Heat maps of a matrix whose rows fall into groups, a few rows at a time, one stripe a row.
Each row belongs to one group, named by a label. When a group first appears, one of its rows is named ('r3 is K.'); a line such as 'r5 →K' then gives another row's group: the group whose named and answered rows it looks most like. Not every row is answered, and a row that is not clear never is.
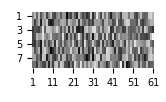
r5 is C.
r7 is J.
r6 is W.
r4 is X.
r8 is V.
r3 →C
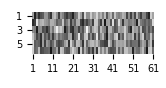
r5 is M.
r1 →M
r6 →W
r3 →V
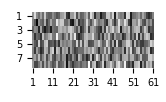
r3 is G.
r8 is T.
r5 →W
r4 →C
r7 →J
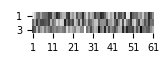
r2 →V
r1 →G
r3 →X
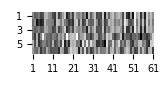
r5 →G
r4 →X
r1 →T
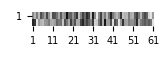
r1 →J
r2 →X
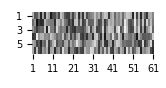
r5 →M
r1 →W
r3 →T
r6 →C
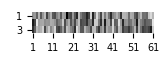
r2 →X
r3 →X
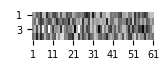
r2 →M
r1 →J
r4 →V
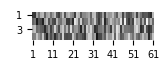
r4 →G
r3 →G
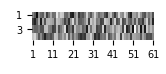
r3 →T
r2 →C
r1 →V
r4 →G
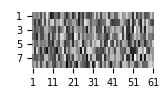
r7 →T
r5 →M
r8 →J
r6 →G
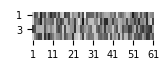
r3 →X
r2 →M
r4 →M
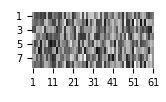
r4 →G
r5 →W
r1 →M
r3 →X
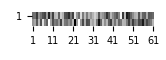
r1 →V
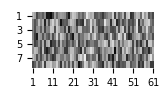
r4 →V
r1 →G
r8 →C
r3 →C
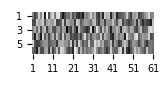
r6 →V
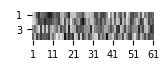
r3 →C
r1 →G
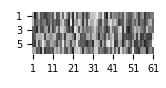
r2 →M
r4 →X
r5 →X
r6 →M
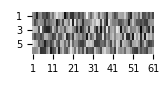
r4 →T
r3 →G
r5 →G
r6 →W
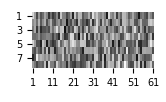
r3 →V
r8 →T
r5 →J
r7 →X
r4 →W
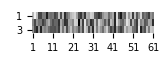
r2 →W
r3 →W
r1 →G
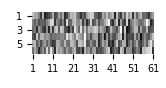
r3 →V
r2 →C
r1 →G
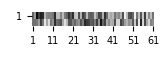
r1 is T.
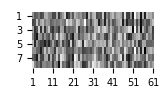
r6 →T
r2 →X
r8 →M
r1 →T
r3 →W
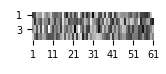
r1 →X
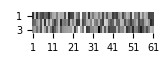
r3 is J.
